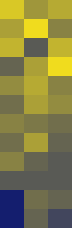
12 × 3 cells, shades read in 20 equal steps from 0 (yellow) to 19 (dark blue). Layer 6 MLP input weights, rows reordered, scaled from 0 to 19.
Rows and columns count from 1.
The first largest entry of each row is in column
2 3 2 1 3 1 3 3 3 1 1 1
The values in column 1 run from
2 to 19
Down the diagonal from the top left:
2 0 4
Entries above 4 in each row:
2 2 1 2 3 3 3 3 3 3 3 3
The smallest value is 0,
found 2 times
